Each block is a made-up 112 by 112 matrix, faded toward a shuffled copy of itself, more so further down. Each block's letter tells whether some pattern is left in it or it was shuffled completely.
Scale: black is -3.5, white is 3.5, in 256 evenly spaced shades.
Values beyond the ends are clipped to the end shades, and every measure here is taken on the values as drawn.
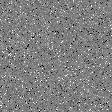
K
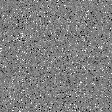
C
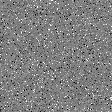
K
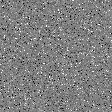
K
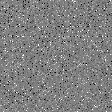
C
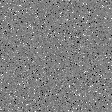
K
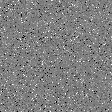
K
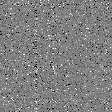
C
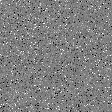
K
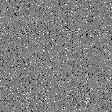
C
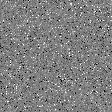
K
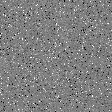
K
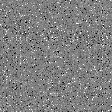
C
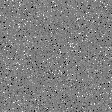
K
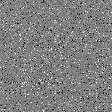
C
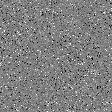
K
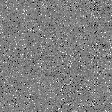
C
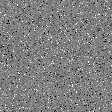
K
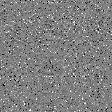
C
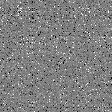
C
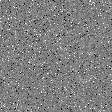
K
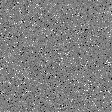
K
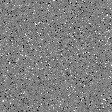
K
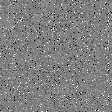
C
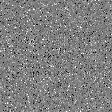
C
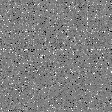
C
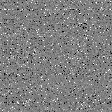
C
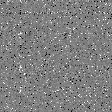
C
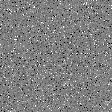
C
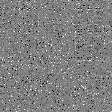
C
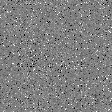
C
